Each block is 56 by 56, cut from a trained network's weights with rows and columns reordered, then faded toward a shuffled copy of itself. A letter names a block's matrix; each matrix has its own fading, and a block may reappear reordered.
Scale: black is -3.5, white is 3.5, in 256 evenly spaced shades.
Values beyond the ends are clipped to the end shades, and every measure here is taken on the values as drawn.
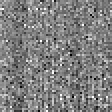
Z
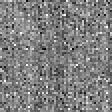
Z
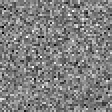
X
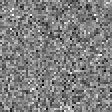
X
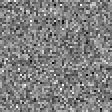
X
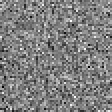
X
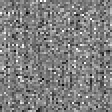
Z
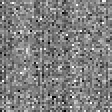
Z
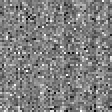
Z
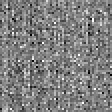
Z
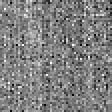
Z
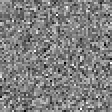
X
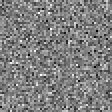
X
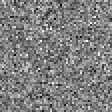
X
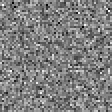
X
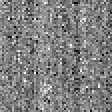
Z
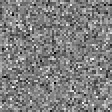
X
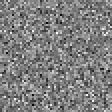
X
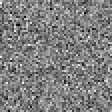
X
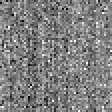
Z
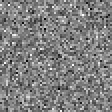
X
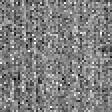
Z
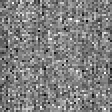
Z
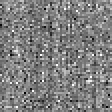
Z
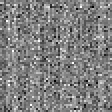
Z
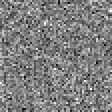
X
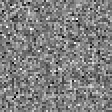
X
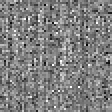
Z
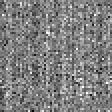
Z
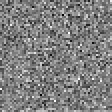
X
